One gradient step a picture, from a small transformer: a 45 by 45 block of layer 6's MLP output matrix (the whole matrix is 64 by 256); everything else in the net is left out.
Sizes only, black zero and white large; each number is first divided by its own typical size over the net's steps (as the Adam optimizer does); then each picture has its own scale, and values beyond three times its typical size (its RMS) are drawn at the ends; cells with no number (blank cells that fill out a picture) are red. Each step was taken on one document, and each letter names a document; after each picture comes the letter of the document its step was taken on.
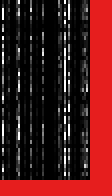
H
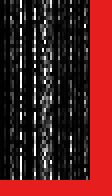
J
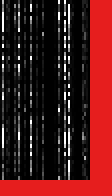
H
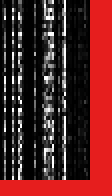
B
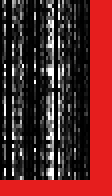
B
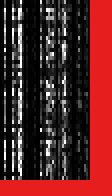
B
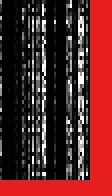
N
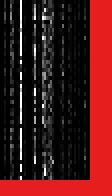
J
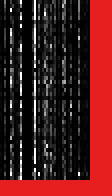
J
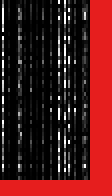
H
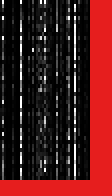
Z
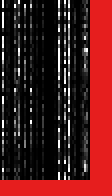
H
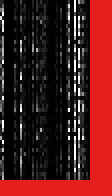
Z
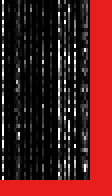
H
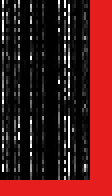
H
